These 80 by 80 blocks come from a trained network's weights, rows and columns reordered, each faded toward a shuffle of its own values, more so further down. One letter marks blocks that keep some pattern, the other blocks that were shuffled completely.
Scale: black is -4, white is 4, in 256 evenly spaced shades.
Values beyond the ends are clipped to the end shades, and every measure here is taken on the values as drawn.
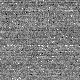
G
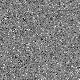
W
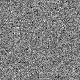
G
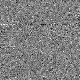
G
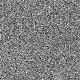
W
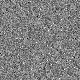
W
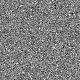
W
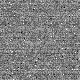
G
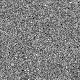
W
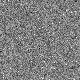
W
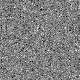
G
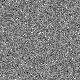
W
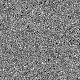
W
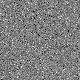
W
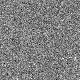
W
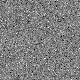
W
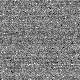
G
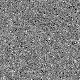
W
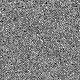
W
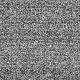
G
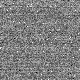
G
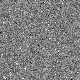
W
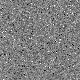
W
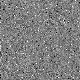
G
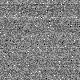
G
